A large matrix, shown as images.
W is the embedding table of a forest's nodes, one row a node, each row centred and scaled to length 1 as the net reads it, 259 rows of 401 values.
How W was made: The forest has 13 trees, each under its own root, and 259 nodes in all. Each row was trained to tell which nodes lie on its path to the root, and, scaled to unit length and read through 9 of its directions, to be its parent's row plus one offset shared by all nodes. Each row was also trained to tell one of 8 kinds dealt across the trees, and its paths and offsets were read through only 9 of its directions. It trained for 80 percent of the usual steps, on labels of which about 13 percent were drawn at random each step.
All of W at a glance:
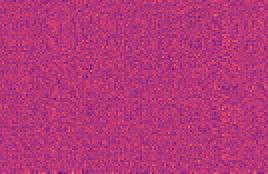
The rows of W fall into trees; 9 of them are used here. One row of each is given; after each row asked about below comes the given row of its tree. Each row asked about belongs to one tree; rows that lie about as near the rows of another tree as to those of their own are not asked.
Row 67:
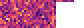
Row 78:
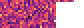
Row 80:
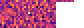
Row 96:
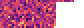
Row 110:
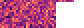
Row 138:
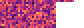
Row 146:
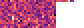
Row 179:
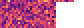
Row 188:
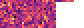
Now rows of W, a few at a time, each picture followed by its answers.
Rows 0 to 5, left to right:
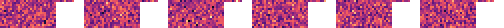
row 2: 146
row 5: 188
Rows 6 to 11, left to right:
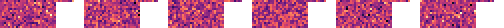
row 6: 179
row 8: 110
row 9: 138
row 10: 179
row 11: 80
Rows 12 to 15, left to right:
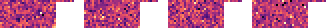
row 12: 96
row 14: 67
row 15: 80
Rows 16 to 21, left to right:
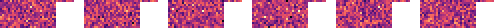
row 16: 146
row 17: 146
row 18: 67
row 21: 146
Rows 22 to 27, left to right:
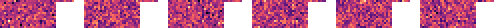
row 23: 188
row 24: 67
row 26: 67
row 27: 188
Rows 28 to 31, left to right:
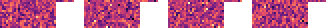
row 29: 179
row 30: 179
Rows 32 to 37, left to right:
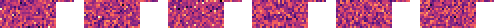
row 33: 78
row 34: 179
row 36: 67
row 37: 179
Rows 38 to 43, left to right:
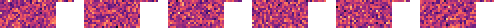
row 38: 67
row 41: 146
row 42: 146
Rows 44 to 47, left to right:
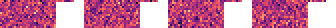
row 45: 179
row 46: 78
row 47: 78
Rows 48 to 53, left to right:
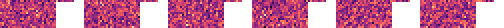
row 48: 188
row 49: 110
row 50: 67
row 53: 179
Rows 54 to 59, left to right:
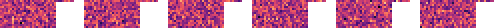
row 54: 188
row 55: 188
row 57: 146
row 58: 179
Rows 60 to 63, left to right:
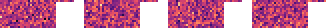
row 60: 78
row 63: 179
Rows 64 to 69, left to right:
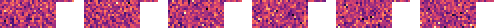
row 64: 78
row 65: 67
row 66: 78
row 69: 179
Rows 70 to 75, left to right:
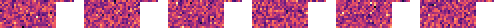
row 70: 67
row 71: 67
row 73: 78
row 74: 179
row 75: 146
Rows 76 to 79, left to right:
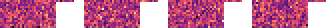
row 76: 78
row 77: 179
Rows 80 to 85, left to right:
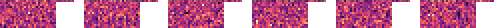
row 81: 80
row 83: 67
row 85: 67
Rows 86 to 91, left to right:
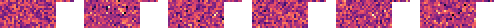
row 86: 146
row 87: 179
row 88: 110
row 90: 188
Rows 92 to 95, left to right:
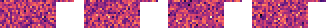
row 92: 146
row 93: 146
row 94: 146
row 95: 80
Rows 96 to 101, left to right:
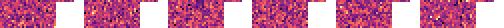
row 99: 67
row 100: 96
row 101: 179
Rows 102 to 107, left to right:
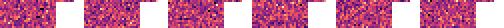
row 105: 188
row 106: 110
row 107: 80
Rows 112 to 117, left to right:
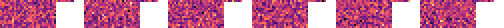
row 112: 188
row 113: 80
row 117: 78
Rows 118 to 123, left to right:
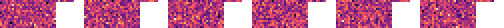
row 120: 67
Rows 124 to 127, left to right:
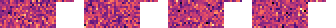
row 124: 67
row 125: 110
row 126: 188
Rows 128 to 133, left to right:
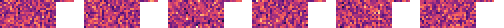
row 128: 146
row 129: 146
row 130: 188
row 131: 146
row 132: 188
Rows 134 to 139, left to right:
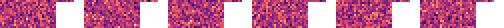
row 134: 80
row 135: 179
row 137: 80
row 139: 78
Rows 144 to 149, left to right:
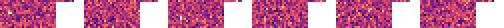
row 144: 96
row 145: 78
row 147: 188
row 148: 179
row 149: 188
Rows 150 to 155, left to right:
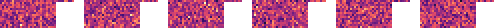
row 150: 78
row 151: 67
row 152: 80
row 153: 78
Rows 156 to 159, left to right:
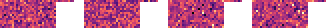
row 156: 188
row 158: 179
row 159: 179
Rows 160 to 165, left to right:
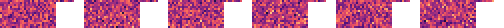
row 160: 78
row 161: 80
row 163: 110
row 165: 188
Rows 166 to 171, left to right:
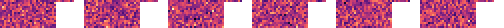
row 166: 146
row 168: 96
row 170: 78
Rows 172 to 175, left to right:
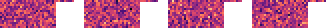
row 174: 78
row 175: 67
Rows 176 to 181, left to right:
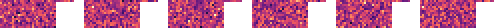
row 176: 188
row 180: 110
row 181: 146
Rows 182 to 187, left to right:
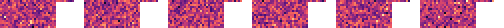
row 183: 78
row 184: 179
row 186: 96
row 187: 179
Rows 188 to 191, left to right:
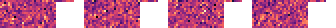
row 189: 110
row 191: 67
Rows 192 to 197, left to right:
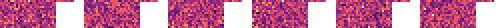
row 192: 146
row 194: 146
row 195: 78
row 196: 67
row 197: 146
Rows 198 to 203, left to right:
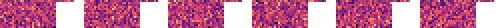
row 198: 188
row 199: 188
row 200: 188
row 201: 110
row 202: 146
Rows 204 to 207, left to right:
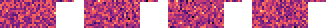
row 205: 78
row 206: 188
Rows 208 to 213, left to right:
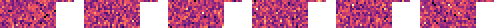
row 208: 188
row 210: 179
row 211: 146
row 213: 188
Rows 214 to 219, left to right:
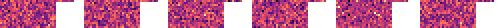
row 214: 67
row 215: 179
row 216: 80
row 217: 188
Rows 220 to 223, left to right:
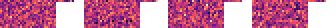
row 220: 110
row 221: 110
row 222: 67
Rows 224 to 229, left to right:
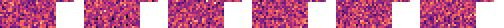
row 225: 78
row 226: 146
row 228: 67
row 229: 80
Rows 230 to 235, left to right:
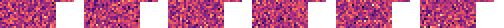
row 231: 179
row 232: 146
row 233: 78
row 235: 146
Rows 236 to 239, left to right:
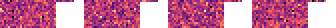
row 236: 80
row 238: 67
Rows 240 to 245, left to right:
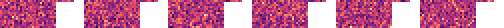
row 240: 188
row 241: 78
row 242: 188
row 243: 80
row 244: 179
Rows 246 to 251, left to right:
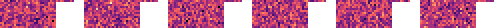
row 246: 110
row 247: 110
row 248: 80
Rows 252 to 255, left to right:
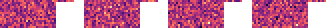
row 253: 67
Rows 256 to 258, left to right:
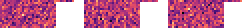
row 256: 179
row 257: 78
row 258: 146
